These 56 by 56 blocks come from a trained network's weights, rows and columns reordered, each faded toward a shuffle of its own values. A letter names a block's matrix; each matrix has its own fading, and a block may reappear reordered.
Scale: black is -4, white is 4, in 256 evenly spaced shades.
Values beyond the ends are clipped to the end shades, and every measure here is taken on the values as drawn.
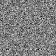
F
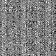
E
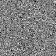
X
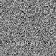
F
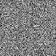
F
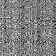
E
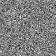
X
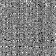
E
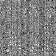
E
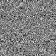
F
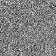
F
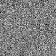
F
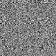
F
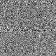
F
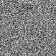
F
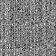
E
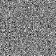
X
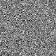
X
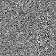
X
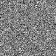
F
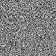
F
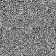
F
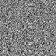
F
